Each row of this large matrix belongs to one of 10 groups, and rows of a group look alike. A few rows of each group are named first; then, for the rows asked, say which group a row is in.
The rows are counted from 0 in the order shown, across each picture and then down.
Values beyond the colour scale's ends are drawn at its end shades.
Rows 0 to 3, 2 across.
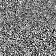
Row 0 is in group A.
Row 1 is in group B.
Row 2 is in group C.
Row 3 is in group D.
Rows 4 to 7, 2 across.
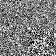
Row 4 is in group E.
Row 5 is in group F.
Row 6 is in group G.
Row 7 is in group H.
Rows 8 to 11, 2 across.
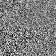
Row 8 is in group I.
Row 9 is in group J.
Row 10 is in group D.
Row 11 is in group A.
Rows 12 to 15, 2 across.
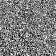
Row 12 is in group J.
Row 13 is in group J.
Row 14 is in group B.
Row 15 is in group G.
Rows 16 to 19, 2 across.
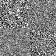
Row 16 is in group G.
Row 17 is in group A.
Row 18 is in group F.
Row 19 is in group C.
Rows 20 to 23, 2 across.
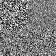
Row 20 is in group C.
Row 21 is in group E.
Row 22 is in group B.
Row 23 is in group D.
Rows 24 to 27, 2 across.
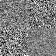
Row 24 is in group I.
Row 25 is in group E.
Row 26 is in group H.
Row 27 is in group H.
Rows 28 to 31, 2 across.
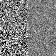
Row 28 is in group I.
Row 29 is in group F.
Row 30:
H
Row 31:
A
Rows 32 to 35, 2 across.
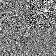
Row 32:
H
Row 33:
G
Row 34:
A
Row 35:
A
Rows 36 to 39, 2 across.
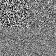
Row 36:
D
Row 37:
B
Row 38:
A
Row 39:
F
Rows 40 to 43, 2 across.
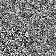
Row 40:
G
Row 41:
C
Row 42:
D
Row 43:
J
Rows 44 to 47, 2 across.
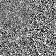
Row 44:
B
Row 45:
D
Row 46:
G
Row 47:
J
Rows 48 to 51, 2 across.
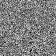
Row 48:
A
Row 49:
E
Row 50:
G
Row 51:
H
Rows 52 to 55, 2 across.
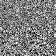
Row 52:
G
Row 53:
F
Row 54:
H
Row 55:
H
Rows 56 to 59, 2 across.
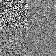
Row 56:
I
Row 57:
F
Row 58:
H
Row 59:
D
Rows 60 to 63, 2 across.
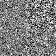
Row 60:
I
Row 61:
F
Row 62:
E
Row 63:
G
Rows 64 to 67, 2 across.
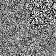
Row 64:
D
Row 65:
D
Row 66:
G
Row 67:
I
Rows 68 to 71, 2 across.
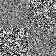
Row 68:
C
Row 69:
G
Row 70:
F
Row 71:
A
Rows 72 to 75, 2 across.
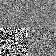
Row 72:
C
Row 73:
I
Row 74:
H
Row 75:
C
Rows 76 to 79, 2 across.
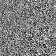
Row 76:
D
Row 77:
I
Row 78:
C
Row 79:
G
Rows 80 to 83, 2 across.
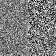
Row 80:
C
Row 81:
B
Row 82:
E
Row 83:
A
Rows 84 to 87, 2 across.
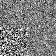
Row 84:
G
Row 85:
A
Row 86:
I
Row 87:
G
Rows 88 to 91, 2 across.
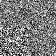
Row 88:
B
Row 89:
B
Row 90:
G
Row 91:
B
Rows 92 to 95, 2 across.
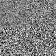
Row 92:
J
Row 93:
C
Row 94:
H
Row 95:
D
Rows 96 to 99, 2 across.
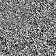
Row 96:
A
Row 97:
C
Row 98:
E
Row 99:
J
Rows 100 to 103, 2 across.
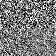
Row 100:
B
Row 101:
I
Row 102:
A
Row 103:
F
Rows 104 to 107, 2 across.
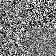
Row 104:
J
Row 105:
A
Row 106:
G
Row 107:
C
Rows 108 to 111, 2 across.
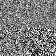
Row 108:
F
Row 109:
A
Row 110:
A
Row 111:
B
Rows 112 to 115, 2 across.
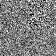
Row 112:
B
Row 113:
H
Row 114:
A
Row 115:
H
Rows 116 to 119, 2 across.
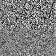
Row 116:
D
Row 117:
D
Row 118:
J
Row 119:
I
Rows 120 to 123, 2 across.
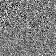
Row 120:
I
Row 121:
B
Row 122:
C
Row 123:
J
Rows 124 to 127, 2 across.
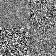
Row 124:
G
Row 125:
J
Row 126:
I
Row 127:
E
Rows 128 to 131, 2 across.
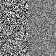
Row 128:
D
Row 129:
F
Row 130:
F
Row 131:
F
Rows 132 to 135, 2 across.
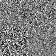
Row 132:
A
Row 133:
D
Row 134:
D
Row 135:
A
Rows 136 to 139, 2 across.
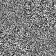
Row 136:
D
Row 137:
F
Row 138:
F
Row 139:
C
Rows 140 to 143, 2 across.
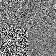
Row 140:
A
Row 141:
I
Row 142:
D
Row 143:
B
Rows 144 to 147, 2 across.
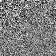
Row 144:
I
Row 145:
J
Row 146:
C
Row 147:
D
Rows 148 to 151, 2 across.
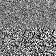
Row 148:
B
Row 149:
A
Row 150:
D
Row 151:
D
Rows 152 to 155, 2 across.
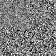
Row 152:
F
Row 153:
C
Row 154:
D
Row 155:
D
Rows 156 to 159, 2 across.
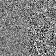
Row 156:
I
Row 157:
G
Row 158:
E
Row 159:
J
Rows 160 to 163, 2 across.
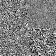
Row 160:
A
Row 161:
G
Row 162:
G
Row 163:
J
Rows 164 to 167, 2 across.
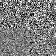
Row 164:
A
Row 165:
H
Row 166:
D
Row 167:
H
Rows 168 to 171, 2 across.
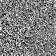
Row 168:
H
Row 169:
I
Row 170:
A
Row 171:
E
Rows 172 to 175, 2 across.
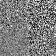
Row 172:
E
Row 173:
B
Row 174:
J
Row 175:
H
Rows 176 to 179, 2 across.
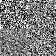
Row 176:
B
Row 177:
J
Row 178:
E
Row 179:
C
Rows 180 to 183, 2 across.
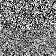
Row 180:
B
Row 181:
D
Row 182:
C
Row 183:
H
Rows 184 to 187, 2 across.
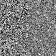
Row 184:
D
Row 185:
F
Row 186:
H
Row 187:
B
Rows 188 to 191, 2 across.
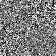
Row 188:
B
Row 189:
F
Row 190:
I
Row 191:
B
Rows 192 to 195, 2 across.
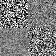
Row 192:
D
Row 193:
D
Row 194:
H
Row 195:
D
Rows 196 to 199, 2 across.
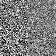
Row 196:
G
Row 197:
I
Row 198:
J
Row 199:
H
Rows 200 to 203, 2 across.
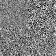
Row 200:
A
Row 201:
I
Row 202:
B
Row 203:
I
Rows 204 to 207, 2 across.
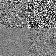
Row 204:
J
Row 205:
B
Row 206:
G
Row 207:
J
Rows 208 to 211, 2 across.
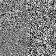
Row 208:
H
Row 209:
A
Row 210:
J
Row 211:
G
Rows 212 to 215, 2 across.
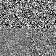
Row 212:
G
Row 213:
B
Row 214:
J
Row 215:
J
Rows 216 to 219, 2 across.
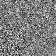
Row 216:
G
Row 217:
F
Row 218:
C
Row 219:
I
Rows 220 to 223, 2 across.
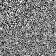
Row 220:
A
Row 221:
I
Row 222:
H
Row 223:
F
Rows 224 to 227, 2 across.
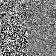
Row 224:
H
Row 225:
J
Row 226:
D
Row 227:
A
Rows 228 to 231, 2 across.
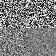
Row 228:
I
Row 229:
H
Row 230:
C
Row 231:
B
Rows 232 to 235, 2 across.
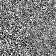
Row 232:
G
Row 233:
I
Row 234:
A
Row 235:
G
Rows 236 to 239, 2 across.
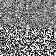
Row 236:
F
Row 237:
F
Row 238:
E
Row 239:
F
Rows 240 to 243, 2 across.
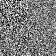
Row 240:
E
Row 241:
I
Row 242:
B
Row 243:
B
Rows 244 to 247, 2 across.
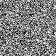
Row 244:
H
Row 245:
H
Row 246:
I
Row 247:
F
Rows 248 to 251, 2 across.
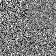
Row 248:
A
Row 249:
D
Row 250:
D
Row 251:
E
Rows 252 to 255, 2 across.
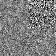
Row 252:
F
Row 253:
E
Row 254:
A
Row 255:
F
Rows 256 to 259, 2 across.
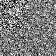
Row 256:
G
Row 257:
F
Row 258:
B
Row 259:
B
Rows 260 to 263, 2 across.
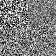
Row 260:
F
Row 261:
B
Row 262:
H
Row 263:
I
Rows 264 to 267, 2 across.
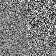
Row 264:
A
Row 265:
B
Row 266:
H
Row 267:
A
